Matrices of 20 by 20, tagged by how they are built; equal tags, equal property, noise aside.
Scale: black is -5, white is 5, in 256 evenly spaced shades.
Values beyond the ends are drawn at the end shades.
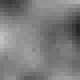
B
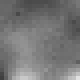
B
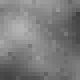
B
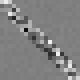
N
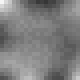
B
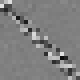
N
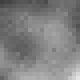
B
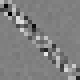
N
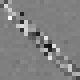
N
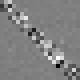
N
